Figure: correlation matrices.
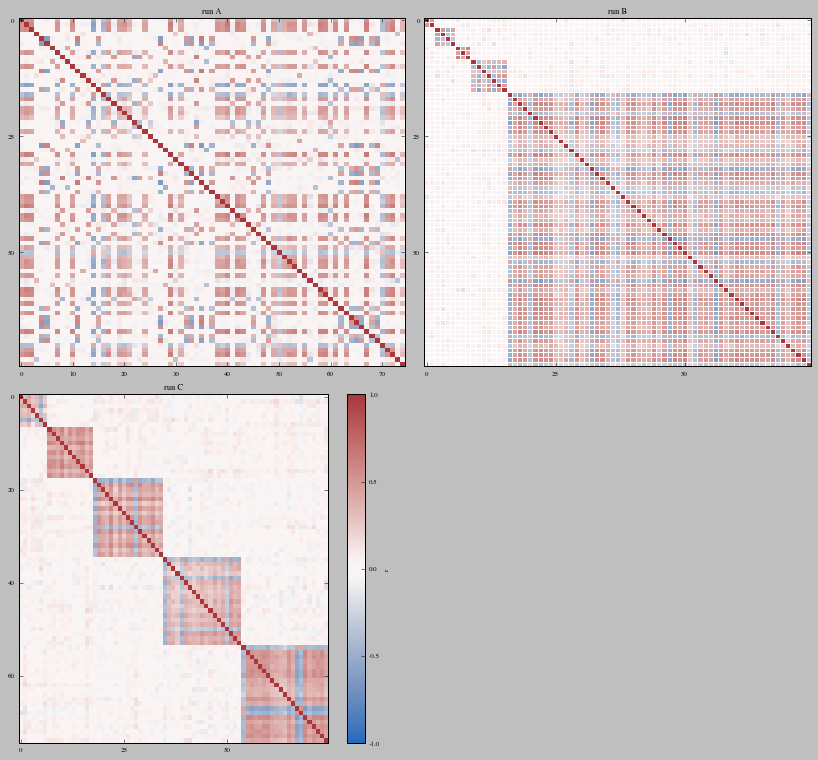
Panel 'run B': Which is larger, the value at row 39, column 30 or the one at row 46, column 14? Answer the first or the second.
the first
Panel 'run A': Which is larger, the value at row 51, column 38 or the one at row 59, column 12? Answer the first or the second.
the first
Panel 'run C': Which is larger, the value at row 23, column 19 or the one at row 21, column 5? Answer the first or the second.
the first
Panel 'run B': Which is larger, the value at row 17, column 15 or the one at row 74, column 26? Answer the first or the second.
the first
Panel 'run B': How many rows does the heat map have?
75
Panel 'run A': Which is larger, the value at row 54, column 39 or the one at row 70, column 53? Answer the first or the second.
the first
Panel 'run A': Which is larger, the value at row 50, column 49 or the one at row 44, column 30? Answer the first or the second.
the second
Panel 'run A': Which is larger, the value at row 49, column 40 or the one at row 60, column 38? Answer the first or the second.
the first
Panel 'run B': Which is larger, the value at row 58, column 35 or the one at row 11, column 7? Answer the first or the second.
the first
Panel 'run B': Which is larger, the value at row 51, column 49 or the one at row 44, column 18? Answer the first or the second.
the second
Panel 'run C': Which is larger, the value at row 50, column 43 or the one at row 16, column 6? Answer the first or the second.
the second
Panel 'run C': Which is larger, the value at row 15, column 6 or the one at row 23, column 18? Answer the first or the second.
the first
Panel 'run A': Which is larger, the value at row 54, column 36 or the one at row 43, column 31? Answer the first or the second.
the second
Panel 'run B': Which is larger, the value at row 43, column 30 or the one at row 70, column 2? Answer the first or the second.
the first
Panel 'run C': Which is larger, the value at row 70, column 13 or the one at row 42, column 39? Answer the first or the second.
the first
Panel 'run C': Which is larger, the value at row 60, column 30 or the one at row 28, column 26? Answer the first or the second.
the first
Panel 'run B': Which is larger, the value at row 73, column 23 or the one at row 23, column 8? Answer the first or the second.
the first
